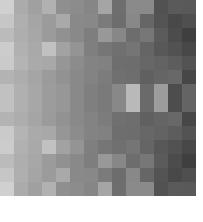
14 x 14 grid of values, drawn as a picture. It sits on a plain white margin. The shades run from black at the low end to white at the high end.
The field climbs toward the left. The middle right is the roughest part. The top and bottom halves mirror each other. There are no regular stripes.
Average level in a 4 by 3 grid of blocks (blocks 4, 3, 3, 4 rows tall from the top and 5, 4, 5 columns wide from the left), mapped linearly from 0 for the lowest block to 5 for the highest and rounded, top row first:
520 | 521 | 521 | 520
